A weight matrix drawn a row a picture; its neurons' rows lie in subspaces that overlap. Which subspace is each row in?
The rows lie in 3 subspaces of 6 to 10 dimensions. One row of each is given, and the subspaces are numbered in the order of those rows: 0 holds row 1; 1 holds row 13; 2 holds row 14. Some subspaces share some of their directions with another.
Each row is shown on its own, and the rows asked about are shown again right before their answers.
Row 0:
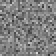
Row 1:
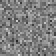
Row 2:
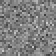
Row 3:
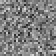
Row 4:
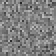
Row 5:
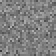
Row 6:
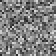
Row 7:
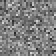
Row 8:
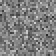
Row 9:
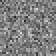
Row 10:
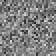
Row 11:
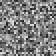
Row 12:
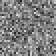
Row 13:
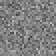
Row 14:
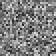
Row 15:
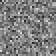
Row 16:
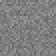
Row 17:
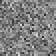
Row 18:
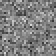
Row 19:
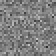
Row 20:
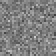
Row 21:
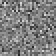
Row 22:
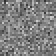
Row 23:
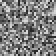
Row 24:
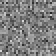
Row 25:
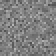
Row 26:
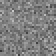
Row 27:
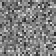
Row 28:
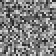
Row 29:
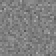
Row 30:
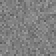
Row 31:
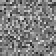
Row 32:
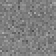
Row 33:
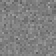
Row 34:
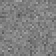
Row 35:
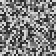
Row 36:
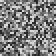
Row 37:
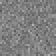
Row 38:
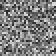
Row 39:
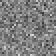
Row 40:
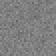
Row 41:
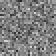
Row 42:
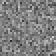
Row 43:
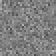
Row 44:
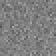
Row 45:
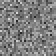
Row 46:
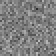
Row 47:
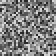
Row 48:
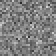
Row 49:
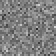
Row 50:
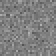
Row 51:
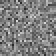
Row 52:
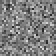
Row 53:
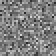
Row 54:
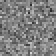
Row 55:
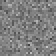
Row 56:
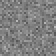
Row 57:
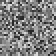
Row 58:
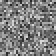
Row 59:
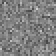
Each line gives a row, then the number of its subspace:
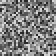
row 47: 0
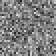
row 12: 2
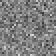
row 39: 0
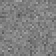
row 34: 2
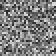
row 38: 1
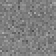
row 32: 1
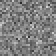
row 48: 1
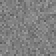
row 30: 0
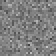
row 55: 2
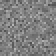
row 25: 0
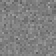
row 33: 1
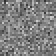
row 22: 2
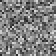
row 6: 1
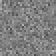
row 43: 2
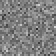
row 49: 0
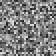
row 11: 1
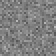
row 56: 0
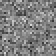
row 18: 2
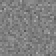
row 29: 2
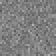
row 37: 0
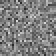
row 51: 0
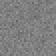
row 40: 0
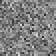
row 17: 2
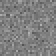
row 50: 2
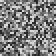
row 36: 1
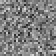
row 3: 0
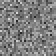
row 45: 0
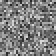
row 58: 1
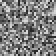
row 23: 1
